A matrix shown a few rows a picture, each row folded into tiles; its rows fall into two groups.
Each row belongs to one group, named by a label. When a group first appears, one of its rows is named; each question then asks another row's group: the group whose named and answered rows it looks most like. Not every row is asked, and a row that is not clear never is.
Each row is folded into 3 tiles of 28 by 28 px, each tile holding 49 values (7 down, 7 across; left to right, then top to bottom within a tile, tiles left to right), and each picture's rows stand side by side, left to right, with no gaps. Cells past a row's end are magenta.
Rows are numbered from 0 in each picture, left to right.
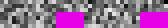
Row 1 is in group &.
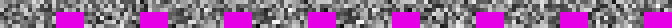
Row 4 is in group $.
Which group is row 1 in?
&
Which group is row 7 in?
&
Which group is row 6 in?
&
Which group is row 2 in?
$
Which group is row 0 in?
&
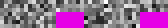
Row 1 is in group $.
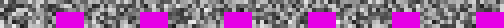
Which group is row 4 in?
&
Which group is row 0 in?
&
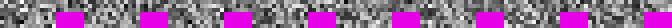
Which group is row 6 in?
&
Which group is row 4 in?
$
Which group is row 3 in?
$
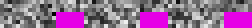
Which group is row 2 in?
$
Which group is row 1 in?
$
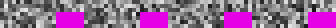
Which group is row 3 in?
&
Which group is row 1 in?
$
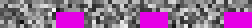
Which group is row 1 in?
&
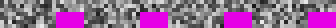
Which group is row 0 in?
&
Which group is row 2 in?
&
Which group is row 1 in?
$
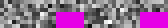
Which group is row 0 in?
&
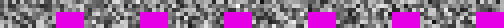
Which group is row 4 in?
$
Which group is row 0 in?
&
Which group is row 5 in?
&
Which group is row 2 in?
&
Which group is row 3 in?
$
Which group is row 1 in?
&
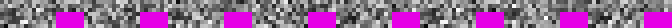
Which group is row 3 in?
&
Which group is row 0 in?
$
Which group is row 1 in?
&
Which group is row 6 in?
$
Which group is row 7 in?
$
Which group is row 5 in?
$
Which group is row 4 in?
$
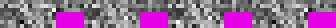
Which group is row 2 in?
$
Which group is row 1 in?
$
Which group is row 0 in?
$
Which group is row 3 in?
$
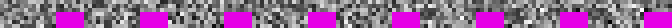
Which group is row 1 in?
&
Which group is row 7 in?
$
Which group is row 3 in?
&
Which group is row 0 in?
&
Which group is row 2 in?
&
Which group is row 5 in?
$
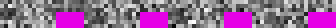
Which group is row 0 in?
$
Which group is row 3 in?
&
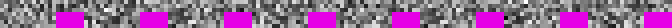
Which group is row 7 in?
&
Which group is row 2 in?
$
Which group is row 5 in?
$
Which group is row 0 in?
&
